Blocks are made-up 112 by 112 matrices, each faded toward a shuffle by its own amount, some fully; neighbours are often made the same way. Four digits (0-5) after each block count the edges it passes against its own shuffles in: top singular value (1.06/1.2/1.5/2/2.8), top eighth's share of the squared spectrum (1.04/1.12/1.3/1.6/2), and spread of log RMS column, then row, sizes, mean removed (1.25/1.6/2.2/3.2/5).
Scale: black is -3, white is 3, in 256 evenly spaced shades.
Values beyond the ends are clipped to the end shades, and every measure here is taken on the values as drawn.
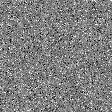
1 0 0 0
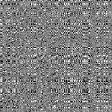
5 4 3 4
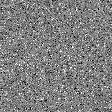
3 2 0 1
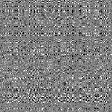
5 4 3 4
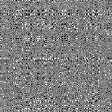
5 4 3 3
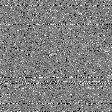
2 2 0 3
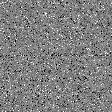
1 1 0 1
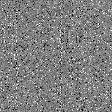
3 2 2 0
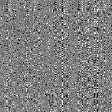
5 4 3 1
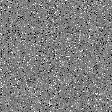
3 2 1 0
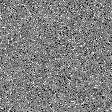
0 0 0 0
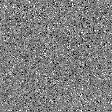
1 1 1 2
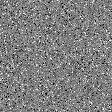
0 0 0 0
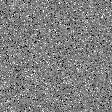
0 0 0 0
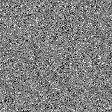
3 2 0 1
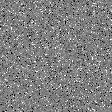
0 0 0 0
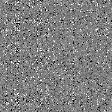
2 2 3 2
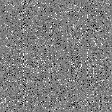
2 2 3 2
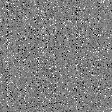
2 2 2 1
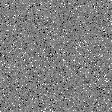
1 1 1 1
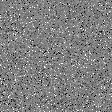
0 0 0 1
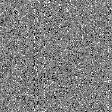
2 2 3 0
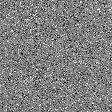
0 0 0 0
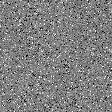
0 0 0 0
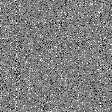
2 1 2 0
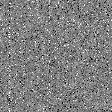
1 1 2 0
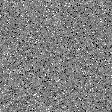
0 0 1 0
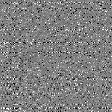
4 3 2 3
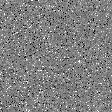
2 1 0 0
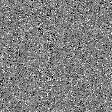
0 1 2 0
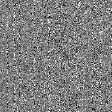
1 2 4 0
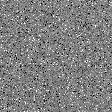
2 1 0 0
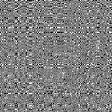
5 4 3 4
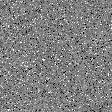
2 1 0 0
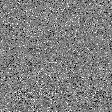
1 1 0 2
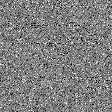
1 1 0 2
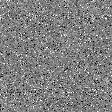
1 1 0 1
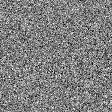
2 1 0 0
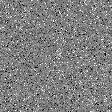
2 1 0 0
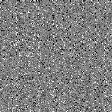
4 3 2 1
